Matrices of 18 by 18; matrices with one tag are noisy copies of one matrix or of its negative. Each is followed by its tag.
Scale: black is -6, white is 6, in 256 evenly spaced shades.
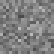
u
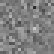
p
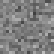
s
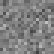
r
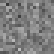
p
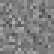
p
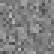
p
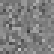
p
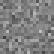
s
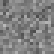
r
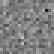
r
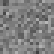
r
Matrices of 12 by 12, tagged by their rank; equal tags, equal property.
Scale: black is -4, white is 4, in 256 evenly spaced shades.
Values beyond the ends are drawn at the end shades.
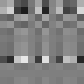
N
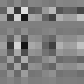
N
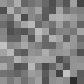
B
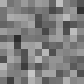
B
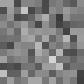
B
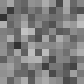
B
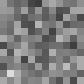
B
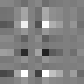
N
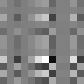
N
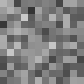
B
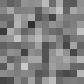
B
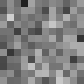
B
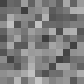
B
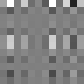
N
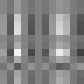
N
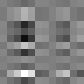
N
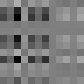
N
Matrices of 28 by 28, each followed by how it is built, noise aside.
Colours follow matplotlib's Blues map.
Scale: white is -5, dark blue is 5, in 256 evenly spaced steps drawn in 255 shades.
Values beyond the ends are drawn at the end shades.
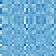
low rank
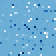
sparse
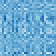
low rank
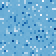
sparse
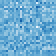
low rank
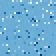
sparse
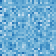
low rank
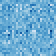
low rank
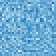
low rank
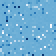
sparse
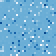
sparse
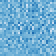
low rank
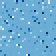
sparse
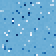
sparse
